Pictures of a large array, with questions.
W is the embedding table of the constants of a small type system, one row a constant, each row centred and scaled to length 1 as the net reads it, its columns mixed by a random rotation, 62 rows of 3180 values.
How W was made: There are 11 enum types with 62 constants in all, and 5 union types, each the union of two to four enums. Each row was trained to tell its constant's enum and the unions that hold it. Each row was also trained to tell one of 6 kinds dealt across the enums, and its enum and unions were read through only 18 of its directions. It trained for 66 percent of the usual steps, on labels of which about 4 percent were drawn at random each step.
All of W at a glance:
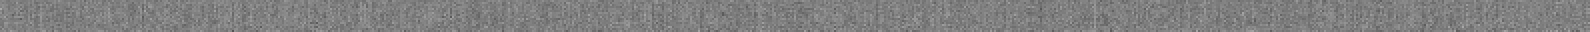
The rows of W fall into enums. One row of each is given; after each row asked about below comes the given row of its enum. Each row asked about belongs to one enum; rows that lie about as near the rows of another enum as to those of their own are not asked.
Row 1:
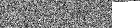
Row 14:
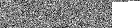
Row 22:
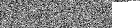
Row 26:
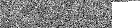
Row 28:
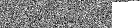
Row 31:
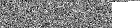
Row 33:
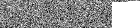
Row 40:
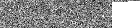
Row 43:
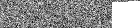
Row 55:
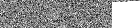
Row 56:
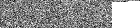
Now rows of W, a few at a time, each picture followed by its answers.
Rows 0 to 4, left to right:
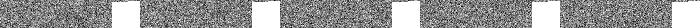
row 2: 22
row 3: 55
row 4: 43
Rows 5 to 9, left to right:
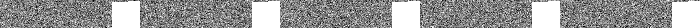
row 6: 22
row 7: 14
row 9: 28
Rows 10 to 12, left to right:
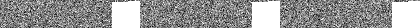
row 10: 31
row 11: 26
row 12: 28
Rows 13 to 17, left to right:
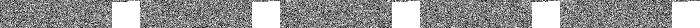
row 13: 56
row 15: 31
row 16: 31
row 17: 40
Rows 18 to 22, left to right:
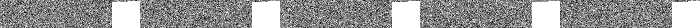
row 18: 55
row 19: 28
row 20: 40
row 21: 33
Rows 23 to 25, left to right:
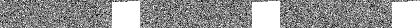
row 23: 55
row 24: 40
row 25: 31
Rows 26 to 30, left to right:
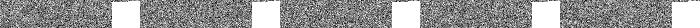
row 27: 55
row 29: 26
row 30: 31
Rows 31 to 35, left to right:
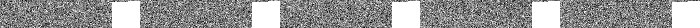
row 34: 40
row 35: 40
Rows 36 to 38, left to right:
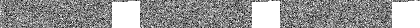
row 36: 43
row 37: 31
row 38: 22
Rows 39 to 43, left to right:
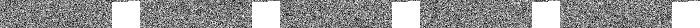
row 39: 43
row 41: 43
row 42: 28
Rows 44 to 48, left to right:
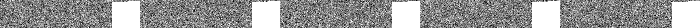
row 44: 22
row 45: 55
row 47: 26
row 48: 26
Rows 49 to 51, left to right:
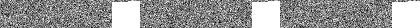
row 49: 28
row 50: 22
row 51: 43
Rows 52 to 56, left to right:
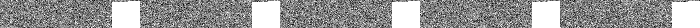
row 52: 40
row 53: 22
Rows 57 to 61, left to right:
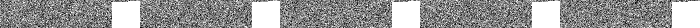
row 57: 26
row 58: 33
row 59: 28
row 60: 33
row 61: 55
